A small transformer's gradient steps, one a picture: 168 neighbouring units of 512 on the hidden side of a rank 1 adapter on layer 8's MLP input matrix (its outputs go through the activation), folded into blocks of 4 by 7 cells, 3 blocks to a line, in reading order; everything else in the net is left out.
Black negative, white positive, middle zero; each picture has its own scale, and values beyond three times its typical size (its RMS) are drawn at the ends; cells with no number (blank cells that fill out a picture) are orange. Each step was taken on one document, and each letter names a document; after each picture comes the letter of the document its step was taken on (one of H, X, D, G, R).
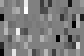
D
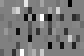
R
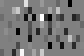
R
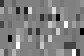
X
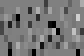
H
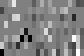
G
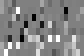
G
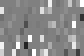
D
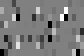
G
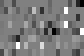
X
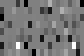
D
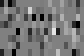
X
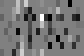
R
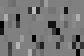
H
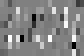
G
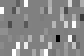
D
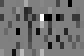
R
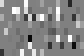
R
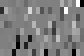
X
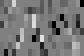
G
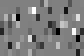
H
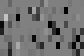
H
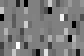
D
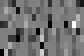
X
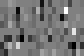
G
